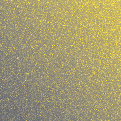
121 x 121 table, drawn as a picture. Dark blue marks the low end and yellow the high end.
The bottom left is the ninth with the lowest average. The field climbs toward the top right. The texture is fine-grained noise. There are no regular stripes. The halves do not mirror each other. The ninth with the highest average is the top right. No row or column stands out.
